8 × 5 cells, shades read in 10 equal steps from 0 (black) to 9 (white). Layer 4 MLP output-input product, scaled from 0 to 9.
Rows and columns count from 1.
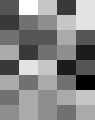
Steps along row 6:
down up down down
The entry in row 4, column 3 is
4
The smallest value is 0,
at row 6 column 5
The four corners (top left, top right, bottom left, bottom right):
3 8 5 6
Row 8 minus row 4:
-1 4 1 -1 5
